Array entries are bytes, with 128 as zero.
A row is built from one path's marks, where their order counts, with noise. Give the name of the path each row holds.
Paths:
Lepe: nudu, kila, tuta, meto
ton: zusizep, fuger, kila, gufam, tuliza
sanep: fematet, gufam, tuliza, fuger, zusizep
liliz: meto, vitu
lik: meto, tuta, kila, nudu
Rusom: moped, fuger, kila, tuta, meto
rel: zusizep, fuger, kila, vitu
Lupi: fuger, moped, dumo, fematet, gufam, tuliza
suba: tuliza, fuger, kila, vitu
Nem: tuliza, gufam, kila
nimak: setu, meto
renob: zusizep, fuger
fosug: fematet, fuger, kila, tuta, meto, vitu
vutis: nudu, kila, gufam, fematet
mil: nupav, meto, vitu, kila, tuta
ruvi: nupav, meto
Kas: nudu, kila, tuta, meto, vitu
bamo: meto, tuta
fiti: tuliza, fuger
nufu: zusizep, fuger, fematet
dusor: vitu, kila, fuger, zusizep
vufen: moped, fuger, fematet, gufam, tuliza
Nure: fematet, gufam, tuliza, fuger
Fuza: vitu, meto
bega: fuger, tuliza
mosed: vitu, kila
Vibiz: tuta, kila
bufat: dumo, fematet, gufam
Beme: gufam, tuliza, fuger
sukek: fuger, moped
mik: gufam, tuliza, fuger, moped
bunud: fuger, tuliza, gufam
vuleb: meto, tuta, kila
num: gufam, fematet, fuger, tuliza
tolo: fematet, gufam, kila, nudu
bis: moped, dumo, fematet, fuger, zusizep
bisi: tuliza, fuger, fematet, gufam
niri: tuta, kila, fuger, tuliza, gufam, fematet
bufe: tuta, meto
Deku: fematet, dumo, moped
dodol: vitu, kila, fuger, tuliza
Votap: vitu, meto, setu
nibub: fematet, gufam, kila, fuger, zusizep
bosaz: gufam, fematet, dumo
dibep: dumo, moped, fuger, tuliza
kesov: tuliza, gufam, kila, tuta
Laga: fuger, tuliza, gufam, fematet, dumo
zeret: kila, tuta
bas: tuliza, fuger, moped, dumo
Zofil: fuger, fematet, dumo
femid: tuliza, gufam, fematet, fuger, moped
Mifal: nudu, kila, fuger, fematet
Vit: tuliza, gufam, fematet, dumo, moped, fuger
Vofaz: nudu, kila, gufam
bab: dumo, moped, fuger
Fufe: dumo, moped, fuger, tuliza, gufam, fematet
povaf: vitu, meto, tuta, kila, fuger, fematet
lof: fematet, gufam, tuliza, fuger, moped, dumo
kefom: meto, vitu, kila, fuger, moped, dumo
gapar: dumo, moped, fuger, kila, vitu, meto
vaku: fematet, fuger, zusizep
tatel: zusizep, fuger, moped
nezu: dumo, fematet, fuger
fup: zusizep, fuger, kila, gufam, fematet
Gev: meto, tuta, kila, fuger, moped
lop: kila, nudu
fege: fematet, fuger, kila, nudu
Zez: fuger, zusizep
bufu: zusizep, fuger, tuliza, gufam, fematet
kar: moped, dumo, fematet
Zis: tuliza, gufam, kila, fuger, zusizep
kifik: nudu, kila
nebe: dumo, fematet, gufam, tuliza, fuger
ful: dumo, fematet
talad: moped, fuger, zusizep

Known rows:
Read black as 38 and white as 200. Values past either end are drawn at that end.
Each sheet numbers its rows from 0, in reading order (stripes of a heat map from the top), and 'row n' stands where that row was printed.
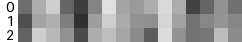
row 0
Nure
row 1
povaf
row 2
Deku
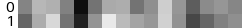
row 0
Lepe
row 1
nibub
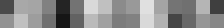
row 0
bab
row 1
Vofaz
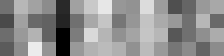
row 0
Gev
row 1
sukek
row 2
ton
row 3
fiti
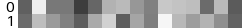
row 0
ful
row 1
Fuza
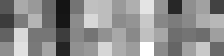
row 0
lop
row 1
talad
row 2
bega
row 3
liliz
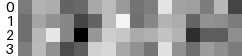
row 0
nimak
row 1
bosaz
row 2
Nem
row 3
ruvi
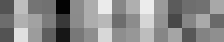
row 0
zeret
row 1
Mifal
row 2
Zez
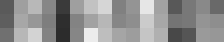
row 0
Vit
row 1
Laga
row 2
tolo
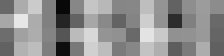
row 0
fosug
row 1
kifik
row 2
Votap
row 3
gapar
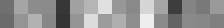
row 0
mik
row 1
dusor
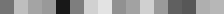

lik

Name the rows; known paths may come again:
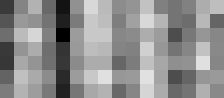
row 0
talad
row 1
Fufe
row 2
suba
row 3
bis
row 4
kar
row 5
Gev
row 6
vutis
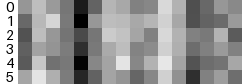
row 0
Vofaz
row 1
kesov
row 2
nezu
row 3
Laga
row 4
zeret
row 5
kifik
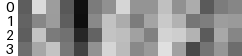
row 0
Zez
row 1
bufu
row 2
bufat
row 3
lof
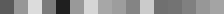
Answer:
vaku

